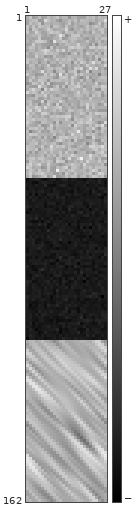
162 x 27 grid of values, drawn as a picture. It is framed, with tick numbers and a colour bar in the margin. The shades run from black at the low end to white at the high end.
The table splits into 3 rows of 1 panel. Panel 1,1: high, fine-grained. Panel 2,1: very low, fine-grained, faint in contrast. Panel 3,1: high, slanting down to the right.
